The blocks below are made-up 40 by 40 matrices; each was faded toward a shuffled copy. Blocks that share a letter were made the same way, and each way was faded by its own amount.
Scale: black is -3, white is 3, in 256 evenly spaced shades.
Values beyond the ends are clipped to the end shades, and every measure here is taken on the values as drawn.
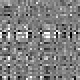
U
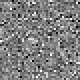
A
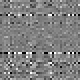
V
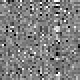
A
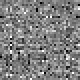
A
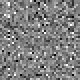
A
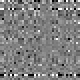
U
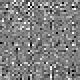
A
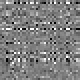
U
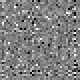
A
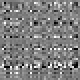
V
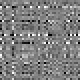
V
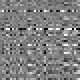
V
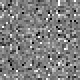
A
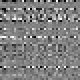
V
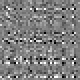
U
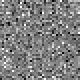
A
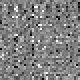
A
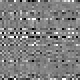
V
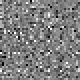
A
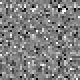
A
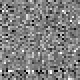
A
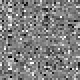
A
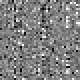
A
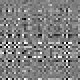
V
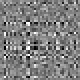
U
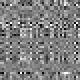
V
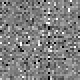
A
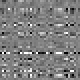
V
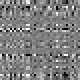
V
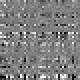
V
